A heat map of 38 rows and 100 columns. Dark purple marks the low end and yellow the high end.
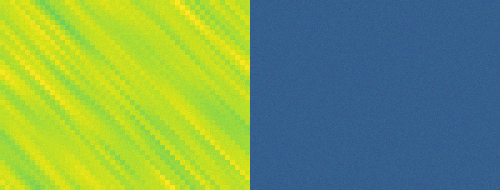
It is made of 1 by 2 panels. Panel 1,1: very high, slanting down to the right, faint in contrast. Panel 1,2: low, flat.
